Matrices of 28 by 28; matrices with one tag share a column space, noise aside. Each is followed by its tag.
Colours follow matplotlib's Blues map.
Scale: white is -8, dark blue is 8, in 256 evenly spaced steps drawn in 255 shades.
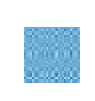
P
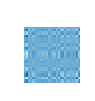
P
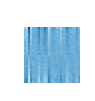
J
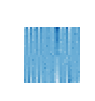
J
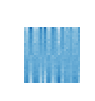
J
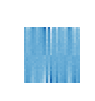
J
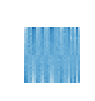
J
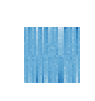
J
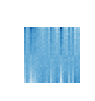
J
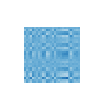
P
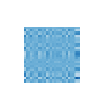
P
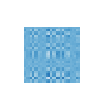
P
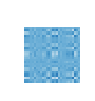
P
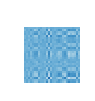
P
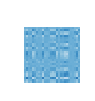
P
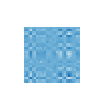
P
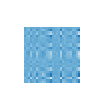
P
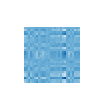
P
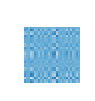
P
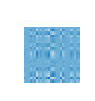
P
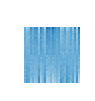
J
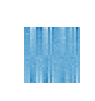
J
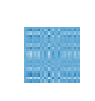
P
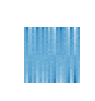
J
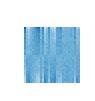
J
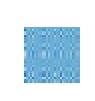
P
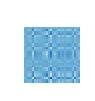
P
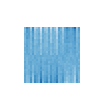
J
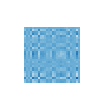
P
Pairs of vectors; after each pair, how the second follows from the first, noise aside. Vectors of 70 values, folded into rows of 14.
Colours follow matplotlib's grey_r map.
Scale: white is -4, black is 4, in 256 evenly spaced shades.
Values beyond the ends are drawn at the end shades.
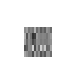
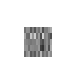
reversed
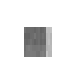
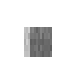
reversed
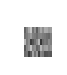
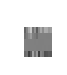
partly zeroed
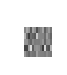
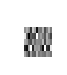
scaled up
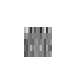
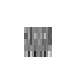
reversed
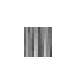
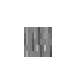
partly zeroed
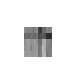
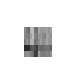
reversed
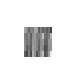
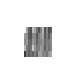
reversed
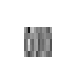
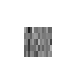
sign-scrambled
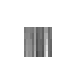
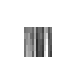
scaled up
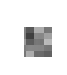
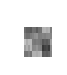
reversed
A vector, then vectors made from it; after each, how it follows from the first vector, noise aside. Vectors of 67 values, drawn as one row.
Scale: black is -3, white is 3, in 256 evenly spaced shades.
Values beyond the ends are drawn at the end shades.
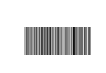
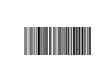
wrapped around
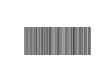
shrunk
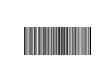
wrapped around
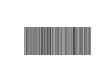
shrunk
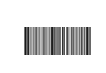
wrapped around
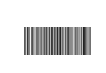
wrapped around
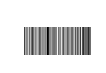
wrapped around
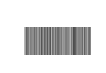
shrunk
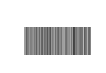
shrunk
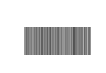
shrunk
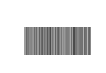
shrunk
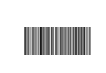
wrapped around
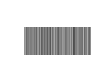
shrunk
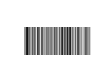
wrapped around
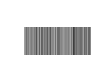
shrunk
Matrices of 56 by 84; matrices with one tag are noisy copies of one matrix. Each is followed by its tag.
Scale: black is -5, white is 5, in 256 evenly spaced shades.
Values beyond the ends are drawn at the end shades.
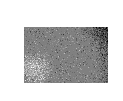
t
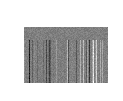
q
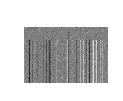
q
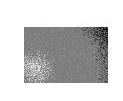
t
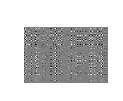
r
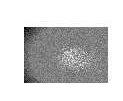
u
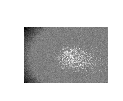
u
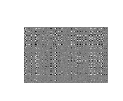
r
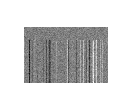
q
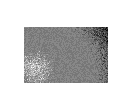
t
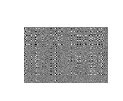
r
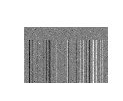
q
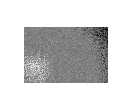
t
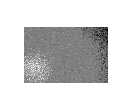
t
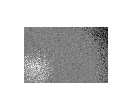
t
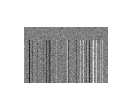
q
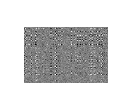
r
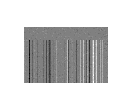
q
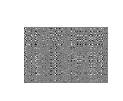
r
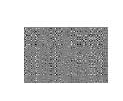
r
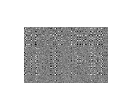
r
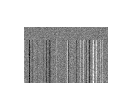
q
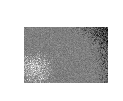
t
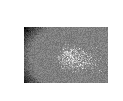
u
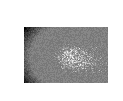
u
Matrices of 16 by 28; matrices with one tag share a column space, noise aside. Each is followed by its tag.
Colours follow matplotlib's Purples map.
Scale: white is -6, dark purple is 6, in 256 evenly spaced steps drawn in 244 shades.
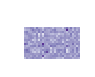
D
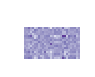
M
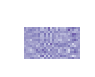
D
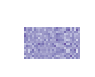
D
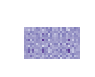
D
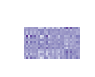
M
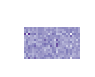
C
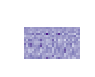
C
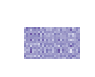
D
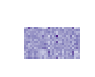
M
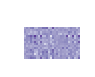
M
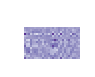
C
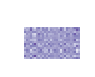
D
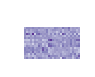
C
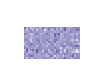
D
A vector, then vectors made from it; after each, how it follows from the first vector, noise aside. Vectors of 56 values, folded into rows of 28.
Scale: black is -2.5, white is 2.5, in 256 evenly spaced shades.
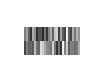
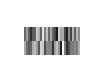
sign-scrambled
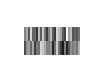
sign-scrambled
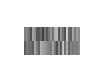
shrunk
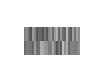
shrunk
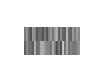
shrunk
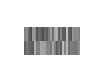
shrunk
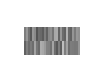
shrunk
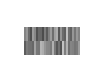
shrunk
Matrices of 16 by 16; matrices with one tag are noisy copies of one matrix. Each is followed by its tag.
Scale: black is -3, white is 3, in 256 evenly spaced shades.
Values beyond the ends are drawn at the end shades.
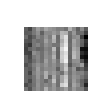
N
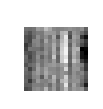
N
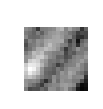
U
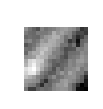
U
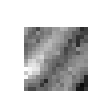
U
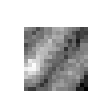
U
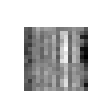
N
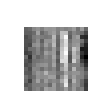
N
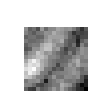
U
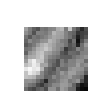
U
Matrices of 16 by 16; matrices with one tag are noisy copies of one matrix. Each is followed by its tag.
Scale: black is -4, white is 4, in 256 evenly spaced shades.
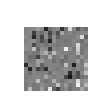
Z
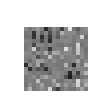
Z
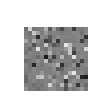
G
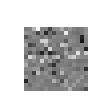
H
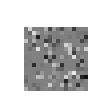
G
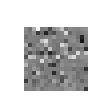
H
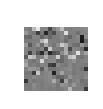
H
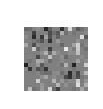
Z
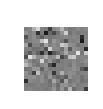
H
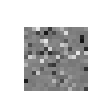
H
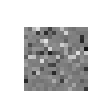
H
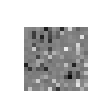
Z
